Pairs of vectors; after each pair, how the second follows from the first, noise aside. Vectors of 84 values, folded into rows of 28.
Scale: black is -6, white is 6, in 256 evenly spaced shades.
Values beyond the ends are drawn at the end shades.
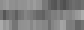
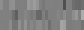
partly zeroed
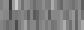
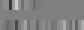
partly zeroed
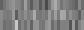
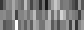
scaled up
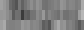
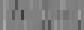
partly zeroed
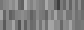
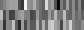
scaled up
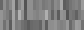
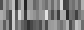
scaled up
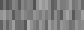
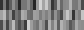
scaled up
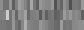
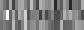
scaled up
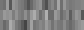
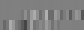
partly zeroed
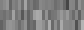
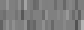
partly zeroed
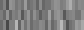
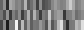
scaled up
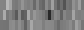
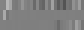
partly zeroed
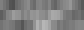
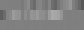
partly zeroed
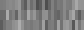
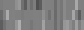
partly zeroed
